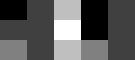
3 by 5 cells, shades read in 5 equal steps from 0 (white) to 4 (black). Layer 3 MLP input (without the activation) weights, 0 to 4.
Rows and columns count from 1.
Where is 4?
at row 1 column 1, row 1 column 4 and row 2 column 4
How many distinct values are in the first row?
3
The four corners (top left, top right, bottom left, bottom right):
4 3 2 3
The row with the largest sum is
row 1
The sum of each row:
15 13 11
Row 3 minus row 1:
-2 0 0 -2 0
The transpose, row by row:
4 3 2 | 3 3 3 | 1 0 1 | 4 4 2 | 3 3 3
